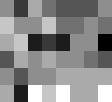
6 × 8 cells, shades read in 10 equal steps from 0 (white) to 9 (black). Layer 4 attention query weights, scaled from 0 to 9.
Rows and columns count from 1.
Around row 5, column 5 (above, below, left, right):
4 0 4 3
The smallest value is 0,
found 3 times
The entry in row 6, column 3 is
0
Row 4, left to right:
6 3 4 3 4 4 5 6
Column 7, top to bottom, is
6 4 4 5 3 3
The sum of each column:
22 30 23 23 26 25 25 27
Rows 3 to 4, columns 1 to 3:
3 2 8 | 6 3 4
